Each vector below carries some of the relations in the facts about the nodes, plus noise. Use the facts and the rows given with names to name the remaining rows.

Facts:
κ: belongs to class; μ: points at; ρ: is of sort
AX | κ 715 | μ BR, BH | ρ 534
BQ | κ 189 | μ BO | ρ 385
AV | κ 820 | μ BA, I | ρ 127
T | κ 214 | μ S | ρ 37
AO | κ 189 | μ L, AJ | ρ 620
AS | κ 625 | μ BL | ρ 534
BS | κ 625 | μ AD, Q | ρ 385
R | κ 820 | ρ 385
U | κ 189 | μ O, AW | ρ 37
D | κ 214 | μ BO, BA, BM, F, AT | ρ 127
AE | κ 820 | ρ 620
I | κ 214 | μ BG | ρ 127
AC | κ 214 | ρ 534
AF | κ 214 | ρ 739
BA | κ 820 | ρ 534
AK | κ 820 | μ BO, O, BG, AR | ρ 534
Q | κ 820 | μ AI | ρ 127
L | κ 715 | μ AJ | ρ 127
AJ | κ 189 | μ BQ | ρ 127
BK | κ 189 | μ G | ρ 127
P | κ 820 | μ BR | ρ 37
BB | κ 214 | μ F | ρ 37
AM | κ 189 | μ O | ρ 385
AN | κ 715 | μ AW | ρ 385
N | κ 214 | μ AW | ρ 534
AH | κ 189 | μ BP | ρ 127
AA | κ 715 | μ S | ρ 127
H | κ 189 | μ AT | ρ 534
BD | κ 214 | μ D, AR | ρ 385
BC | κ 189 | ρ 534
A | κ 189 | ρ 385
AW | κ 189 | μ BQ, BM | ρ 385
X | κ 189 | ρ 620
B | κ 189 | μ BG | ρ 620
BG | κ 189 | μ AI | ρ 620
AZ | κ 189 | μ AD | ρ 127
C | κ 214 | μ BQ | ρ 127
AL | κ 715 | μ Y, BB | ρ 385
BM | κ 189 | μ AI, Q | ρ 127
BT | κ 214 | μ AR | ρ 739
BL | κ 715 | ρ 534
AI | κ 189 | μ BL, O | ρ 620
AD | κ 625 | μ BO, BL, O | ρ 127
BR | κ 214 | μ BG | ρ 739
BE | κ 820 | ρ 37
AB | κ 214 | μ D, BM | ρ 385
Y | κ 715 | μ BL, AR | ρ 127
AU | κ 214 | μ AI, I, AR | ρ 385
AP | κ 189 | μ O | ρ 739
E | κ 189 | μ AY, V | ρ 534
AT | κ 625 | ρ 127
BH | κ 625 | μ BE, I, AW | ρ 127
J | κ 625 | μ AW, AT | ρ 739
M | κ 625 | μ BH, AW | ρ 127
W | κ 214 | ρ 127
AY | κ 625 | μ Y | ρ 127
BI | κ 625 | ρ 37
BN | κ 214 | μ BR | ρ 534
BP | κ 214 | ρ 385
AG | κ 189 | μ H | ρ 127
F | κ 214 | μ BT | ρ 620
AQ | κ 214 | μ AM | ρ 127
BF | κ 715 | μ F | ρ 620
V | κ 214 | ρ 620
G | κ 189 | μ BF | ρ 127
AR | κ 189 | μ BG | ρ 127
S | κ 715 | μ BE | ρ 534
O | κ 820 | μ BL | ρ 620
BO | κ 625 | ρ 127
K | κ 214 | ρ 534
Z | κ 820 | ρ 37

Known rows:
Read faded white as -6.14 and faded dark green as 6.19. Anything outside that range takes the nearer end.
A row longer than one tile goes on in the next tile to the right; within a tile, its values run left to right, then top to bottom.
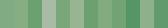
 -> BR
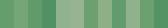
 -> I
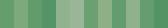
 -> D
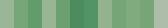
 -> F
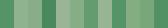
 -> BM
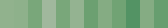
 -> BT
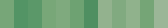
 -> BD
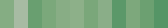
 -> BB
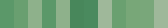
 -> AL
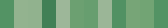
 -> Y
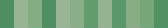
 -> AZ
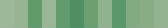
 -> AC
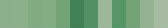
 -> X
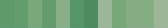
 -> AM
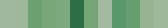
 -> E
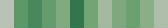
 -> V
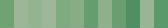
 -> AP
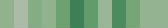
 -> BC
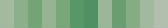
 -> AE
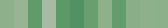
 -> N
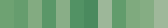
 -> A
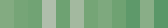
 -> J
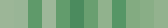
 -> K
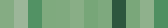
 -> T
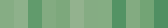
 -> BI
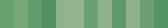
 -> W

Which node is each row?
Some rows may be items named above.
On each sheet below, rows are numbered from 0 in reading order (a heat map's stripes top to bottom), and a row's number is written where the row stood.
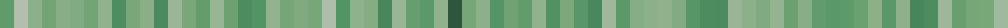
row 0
U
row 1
F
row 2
AA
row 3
BQ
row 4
AY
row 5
AL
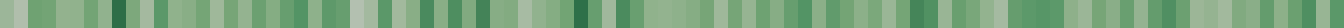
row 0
BE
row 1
AF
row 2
BK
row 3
BL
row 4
AF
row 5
B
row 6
AD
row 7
AP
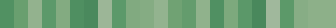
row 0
AN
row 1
BQ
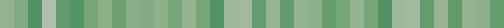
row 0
AS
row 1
Q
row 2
Q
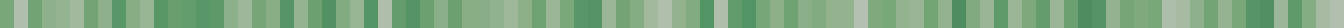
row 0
P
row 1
BH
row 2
BN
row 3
O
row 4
AS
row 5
Z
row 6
F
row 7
AE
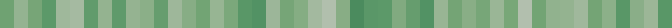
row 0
AV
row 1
O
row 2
BP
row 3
P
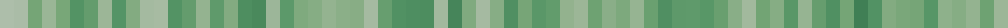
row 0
BA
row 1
AN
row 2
AO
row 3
AQ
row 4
M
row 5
BS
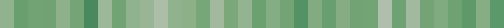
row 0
R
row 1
BT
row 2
J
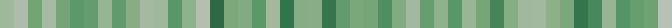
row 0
AK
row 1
L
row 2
C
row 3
BF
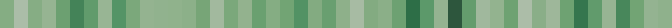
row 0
H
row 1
BT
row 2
S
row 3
AX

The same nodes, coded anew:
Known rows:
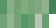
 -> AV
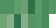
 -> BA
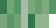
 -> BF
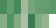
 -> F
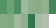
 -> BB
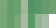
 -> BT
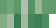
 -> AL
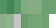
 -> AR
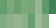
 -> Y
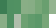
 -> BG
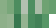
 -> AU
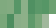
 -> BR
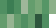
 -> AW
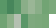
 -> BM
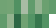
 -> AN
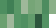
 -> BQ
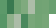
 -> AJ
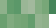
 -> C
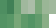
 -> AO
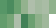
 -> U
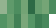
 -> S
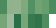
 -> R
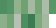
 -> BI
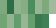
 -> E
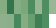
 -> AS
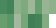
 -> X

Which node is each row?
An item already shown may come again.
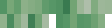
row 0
V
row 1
AO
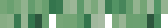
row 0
BP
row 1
Z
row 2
AM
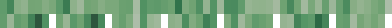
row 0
A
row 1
A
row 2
BT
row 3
AS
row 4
B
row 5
BS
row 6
AP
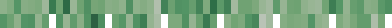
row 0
AA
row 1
BC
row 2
T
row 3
BL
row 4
P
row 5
AQ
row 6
Q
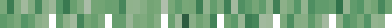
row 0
J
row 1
AJ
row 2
AP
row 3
AK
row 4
BE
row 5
BR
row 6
O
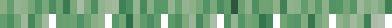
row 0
AF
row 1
J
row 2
N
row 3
AF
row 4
H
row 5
AE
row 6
BB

